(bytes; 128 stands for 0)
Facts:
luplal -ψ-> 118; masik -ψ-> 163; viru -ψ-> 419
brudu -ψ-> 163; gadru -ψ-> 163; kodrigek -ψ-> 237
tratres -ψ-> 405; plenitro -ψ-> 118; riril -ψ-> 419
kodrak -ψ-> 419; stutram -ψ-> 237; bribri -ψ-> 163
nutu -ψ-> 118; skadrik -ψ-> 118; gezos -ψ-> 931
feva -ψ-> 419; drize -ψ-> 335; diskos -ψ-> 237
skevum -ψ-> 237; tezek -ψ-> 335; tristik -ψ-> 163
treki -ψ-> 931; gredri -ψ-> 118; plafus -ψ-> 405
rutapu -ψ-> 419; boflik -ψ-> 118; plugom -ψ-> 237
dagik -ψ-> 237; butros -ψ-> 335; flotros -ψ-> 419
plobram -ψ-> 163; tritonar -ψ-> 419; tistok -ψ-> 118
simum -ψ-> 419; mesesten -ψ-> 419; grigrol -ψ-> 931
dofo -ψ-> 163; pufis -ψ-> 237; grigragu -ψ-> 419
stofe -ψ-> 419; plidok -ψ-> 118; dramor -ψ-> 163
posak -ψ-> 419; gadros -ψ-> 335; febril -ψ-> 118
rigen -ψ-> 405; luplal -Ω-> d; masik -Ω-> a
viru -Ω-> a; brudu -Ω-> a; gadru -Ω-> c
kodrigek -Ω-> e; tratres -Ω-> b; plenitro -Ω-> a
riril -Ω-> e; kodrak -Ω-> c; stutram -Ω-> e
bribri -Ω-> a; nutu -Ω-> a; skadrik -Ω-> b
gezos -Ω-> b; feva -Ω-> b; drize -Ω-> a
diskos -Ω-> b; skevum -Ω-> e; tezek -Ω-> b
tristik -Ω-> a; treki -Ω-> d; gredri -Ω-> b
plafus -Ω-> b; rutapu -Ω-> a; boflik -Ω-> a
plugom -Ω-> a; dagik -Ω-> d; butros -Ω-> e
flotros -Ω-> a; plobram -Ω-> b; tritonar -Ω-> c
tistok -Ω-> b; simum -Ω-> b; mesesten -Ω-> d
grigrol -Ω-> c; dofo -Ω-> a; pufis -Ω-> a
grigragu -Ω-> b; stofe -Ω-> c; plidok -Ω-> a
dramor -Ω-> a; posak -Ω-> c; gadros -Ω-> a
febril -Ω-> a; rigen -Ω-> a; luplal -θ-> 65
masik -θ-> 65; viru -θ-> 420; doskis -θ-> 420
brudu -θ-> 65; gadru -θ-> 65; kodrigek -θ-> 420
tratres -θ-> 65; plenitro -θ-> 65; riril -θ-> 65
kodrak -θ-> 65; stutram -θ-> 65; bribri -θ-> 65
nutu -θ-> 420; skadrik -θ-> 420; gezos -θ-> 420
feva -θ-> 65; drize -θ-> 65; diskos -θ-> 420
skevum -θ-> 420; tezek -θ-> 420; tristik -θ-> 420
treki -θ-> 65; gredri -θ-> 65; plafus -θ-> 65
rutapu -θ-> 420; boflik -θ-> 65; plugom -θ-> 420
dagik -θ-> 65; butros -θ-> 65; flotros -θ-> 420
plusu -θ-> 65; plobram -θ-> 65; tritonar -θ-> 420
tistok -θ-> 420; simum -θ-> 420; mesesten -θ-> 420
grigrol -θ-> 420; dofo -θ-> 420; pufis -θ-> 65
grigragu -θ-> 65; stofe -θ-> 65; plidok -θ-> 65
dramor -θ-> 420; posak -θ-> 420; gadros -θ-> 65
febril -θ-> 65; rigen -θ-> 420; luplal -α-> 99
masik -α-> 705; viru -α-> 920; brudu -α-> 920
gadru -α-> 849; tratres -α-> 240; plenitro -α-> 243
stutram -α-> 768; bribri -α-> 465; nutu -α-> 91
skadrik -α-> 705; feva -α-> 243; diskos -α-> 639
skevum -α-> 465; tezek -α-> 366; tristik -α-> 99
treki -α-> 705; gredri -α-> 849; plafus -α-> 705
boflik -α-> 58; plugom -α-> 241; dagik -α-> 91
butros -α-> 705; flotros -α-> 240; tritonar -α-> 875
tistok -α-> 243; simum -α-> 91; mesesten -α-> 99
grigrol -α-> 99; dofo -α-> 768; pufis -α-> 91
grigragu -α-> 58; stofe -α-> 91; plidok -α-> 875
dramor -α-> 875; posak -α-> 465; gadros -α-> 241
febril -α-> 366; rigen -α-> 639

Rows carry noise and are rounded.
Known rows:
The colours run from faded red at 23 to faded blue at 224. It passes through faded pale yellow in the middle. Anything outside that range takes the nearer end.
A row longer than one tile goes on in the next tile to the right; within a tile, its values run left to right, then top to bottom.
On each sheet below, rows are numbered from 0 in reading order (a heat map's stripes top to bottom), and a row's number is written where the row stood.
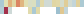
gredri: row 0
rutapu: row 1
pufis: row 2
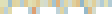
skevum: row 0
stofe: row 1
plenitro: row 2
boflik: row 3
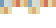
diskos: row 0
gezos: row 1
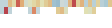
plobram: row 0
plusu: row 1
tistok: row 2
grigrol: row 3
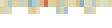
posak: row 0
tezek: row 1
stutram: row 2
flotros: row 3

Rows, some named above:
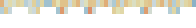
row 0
bribri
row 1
tristik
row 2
dagik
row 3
dagik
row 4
doskis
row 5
dagik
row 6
stutram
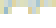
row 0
dofo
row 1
rigen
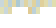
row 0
nutu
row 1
tritonar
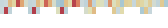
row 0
tratres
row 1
plobram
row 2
plafus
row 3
mesesten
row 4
posak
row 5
pufis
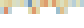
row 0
gadru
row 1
simum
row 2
boflik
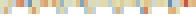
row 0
treki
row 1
simum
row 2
febril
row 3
bribri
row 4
kodrak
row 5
luplal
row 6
skadrik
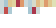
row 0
feva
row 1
grigragu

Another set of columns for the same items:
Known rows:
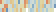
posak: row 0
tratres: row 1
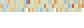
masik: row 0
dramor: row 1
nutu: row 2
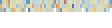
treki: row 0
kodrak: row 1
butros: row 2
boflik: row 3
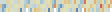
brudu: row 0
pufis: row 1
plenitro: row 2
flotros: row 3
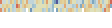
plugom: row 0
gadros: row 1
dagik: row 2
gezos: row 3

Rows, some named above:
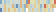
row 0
stofe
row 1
viru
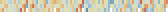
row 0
skadrik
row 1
doskis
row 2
skadrik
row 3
gadros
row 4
plafus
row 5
tritonar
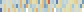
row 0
stofe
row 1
gredri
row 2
plusu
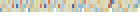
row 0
gadru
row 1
gadru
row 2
stutram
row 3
tistok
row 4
luplal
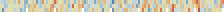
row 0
gadros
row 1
simum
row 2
nutu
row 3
grigragu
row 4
dagik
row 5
mesesten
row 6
grigrol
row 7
skevum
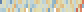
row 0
plobram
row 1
febril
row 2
skadrik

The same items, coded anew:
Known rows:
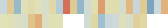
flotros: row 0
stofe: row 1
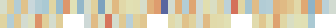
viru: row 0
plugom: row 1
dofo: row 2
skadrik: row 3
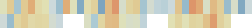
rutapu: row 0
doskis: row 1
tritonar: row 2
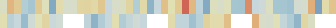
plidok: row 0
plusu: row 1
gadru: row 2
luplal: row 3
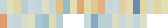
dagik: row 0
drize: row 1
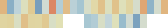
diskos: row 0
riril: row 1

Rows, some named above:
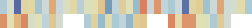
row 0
mesesten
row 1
gadros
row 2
mesesten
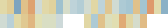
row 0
doskis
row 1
viru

